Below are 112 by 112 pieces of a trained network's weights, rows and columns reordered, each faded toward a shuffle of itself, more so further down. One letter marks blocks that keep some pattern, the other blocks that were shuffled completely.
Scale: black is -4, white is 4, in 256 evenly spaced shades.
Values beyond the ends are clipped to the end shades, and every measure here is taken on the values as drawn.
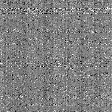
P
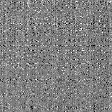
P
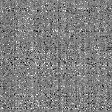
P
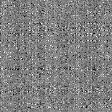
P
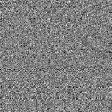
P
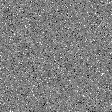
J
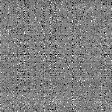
P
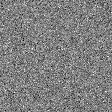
J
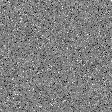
J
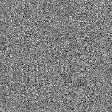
P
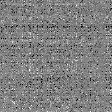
P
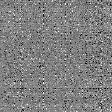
P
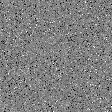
J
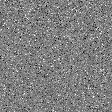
J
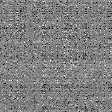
P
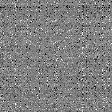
P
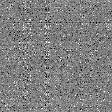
P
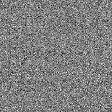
P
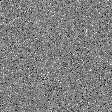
J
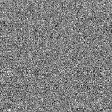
P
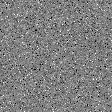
J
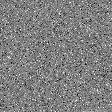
J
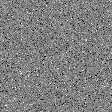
J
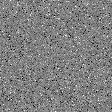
J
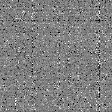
P
